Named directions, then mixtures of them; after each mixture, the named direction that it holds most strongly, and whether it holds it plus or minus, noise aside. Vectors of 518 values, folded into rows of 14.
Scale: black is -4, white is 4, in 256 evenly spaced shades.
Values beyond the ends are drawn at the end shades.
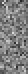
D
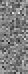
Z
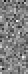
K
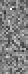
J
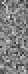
D, plus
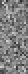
D, plus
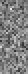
J, plus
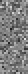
Z, plus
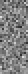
K, plus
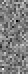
K, minus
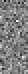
K, plus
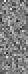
J, plus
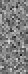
J, minus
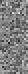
Z, plus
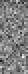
K, plus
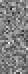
J, minus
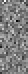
K, minus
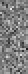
J, plus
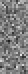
D, minus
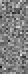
Z, minus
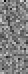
J, minus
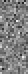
K, plus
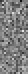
Z, plus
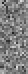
D, minus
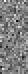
K, minus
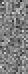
Z, plus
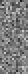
Z, plus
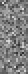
D, plus
